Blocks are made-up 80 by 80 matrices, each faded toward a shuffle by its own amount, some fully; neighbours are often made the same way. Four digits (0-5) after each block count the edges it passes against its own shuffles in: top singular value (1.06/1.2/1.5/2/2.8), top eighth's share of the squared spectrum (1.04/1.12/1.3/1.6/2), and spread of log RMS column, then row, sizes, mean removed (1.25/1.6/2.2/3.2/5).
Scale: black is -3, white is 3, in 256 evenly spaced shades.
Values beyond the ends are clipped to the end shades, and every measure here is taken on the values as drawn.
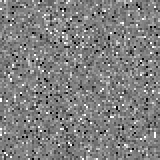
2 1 0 0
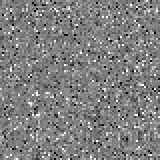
3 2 1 0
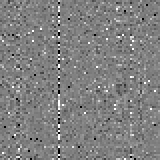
4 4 2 1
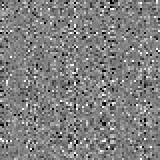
4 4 3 2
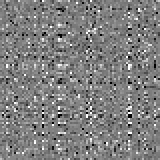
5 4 3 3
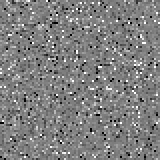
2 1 0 0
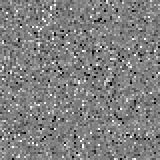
2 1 0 0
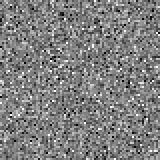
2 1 0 0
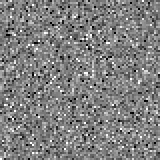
1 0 0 0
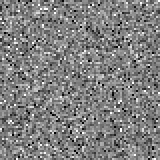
0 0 0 0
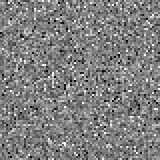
0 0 0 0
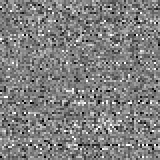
1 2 0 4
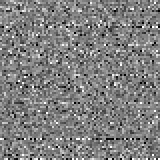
1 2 0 3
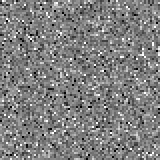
0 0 0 0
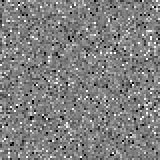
0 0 0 0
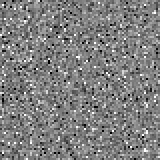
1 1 1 0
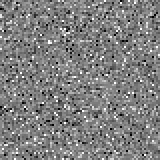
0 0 0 1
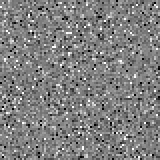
0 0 0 0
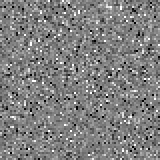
0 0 0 0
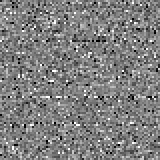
1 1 0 2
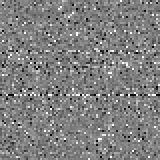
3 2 0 2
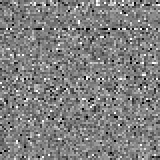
2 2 0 3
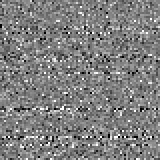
2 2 0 3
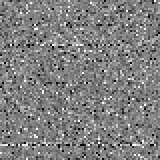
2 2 0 2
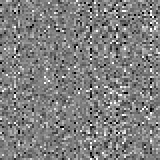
4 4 3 1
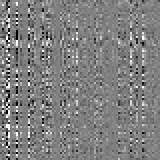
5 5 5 1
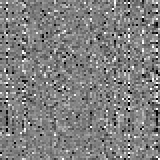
4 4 3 1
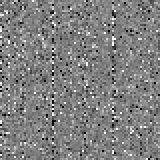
2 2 3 0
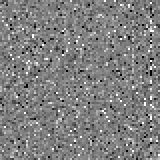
2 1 1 0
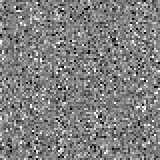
0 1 2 0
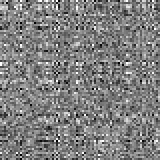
5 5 3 3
